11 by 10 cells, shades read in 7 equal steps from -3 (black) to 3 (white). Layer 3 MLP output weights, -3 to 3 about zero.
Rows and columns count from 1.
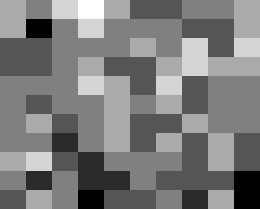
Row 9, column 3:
-1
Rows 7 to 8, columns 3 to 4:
-1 0 / -2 0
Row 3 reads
-1 -1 0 0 0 1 0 2 -1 2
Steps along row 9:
up down down up same same down up down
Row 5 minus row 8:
0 0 2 2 0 0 1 0 -1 1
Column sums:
0 -4 -2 1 1 -5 2 -3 1 -3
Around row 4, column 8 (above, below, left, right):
2 -1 1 1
